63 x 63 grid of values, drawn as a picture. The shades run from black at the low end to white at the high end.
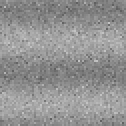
Overall the values sit about 60% of the way up the scale. Horizontal stripes repeat 2 times down the table. There is no seam. The values follow a bell shape. No row or column stands out.
